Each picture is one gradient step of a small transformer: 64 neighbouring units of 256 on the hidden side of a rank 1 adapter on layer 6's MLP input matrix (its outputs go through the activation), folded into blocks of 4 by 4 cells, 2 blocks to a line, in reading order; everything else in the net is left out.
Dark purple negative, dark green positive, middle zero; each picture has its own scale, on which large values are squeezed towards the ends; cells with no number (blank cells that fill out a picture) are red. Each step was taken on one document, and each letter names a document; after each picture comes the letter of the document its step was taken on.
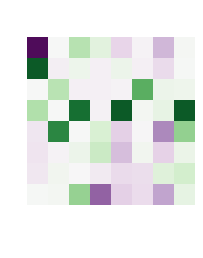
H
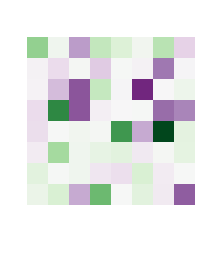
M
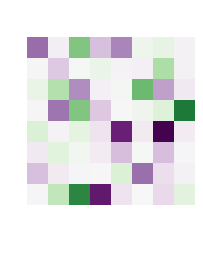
M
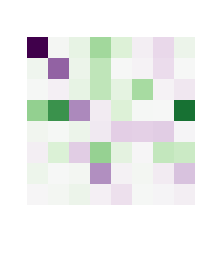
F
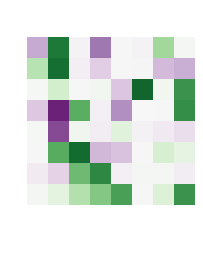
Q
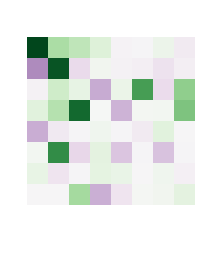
Q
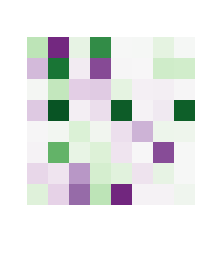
Q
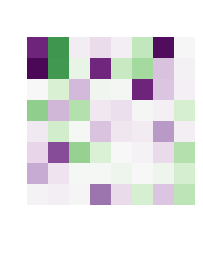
H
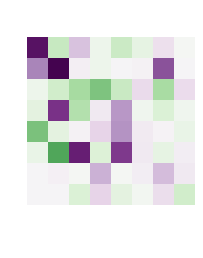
F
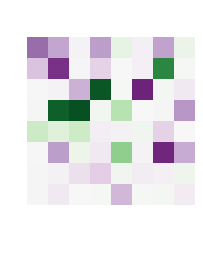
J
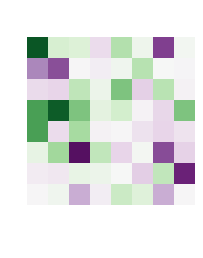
F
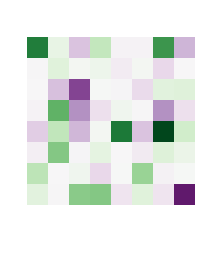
M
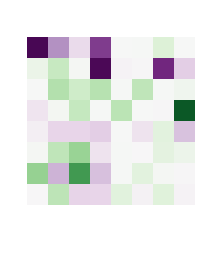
Q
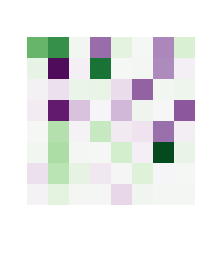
J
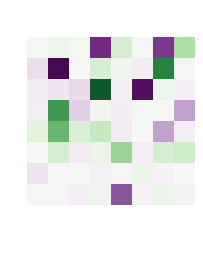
J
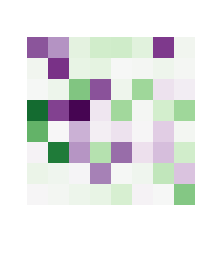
F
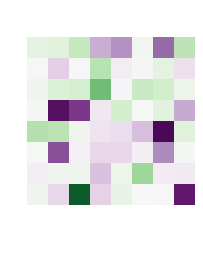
M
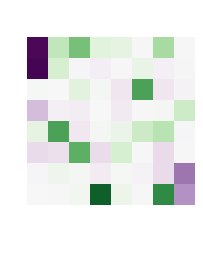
H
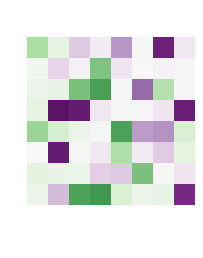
M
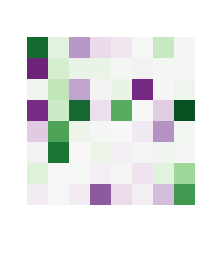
H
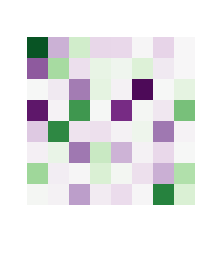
H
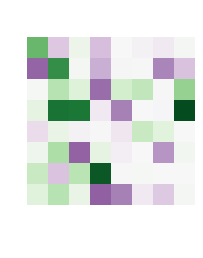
Q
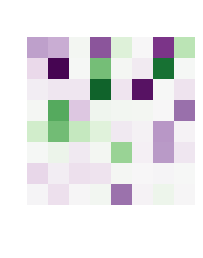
J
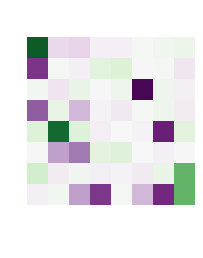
H
